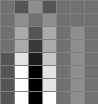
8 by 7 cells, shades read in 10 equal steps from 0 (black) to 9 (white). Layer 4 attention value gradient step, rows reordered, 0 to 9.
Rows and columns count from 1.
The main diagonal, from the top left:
4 5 3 6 4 5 4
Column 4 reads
3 5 6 6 7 8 8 9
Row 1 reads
4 3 5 3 4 4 4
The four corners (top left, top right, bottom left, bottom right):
4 4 3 4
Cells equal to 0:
3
